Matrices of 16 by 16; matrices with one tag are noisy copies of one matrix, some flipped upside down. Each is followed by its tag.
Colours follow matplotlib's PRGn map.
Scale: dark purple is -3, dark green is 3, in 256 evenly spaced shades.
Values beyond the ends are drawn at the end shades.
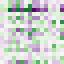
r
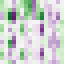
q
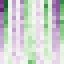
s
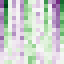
s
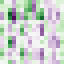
q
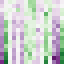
s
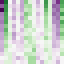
s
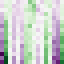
s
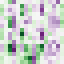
q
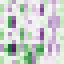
q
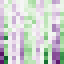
s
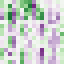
q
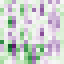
q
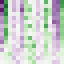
s
